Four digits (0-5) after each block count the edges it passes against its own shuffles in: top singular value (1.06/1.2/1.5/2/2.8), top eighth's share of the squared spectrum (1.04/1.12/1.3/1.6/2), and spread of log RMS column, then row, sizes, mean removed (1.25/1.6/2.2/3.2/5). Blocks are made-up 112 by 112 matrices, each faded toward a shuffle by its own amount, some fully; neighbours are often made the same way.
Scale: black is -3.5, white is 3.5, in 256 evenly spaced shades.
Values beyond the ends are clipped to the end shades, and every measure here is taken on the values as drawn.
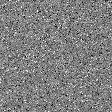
0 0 0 0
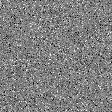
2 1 0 0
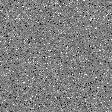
0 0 0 1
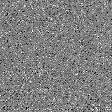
1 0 0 1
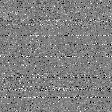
2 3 0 3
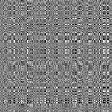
5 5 4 4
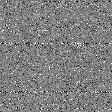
2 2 0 3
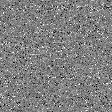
0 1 0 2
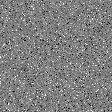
0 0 0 0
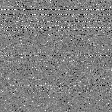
3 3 0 3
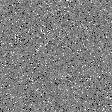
0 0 0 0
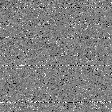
2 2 0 3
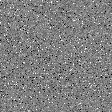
1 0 0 1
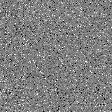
3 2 1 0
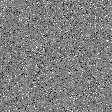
1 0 0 0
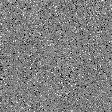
3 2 1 0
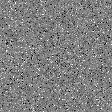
2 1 0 0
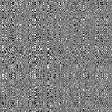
5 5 4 3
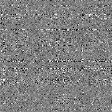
2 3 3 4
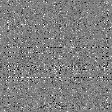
2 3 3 3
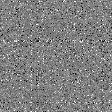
1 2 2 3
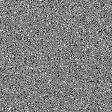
0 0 0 1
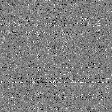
2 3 2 3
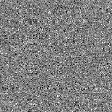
4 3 2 2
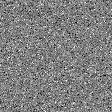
2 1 0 0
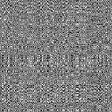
5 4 3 3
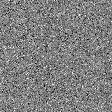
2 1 0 0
